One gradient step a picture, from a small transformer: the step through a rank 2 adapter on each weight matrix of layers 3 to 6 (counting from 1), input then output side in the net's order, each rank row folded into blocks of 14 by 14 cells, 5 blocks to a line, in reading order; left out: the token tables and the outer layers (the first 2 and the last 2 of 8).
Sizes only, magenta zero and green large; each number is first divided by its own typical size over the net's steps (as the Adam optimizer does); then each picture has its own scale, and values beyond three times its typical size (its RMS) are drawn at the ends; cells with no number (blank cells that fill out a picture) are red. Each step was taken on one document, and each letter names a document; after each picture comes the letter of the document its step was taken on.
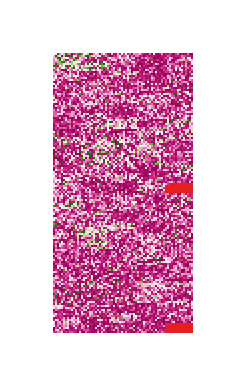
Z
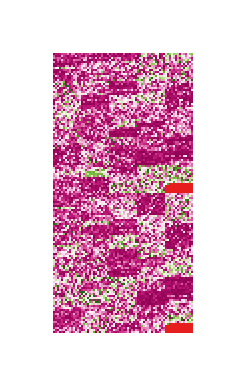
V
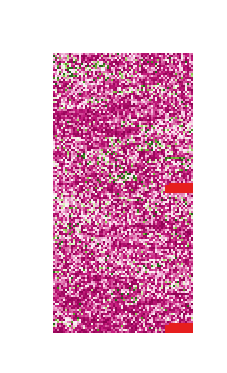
Z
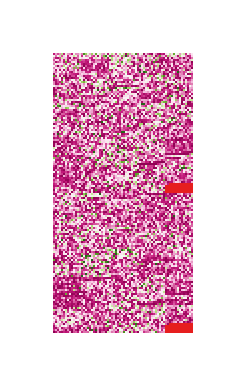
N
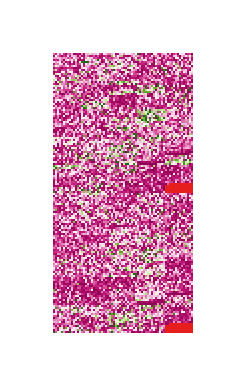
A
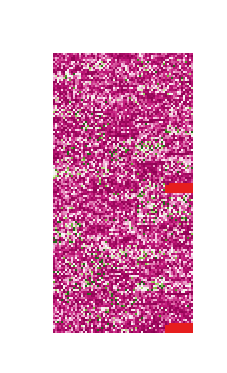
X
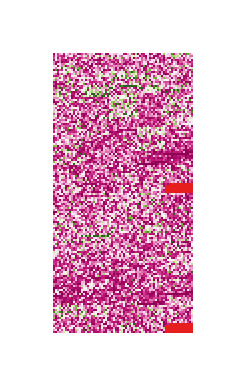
N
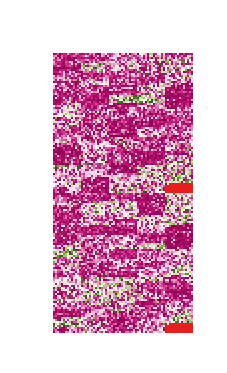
V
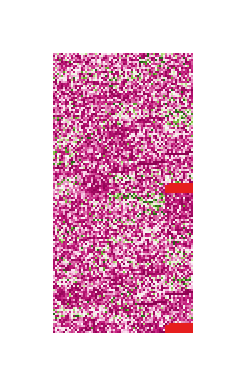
N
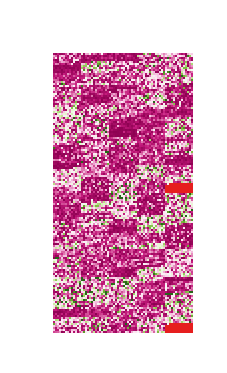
V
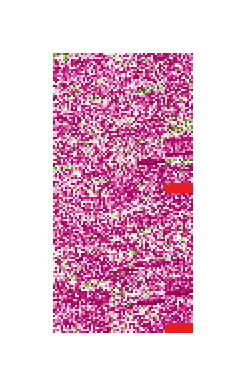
A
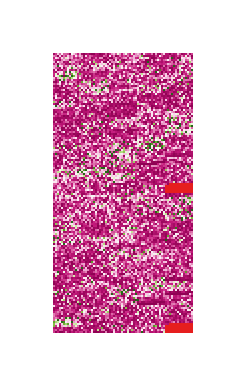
X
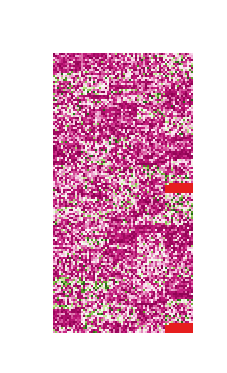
V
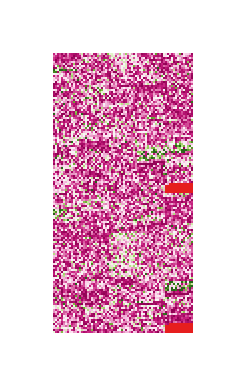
A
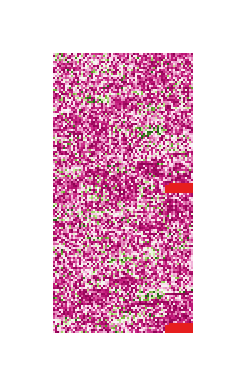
A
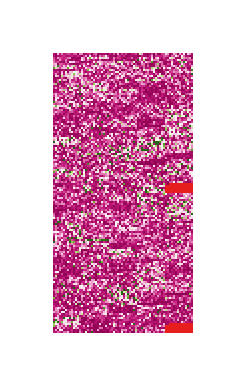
X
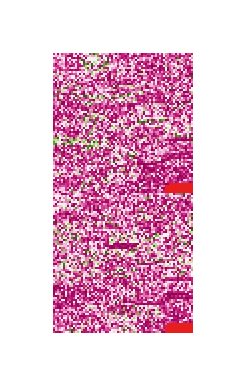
A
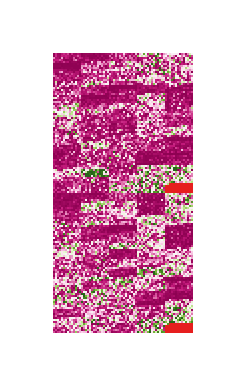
V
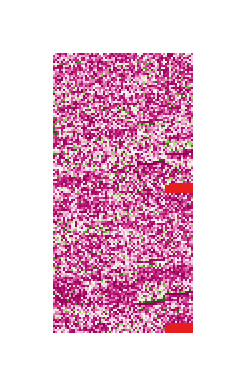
N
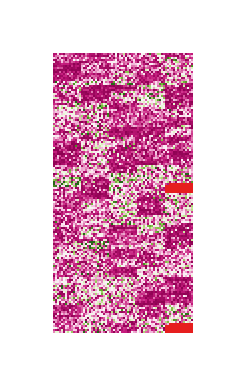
V
